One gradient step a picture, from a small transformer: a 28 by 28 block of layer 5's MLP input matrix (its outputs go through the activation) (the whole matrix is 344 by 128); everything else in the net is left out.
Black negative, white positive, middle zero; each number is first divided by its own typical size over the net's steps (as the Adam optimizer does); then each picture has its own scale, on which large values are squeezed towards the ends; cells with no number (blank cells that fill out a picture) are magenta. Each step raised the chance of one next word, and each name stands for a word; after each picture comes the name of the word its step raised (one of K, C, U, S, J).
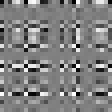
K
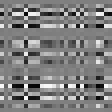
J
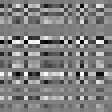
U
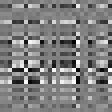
U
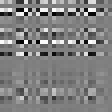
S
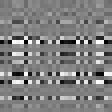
U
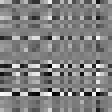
K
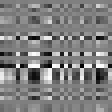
U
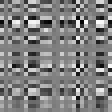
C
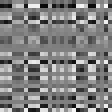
J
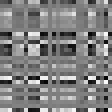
S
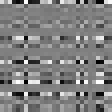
K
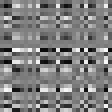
J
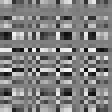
K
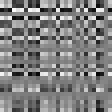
C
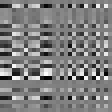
U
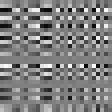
C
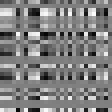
S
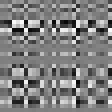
C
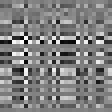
U
